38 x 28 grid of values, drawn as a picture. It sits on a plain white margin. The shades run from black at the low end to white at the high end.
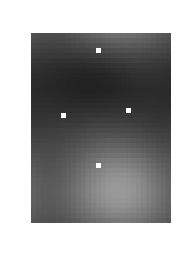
Four lone cells stand out, each far higher than its neighbours. The bottom middle is the ninth with the highest average. On average the colour sits 30% of the way up the scale.
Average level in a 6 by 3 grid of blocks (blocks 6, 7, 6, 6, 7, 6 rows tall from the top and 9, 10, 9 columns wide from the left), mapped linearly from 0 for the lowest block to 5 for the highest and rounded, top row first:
1 2 2 / 0 0 0 / 1 1 1 / 2 3 2 / 3 5 4 / 3 5 4
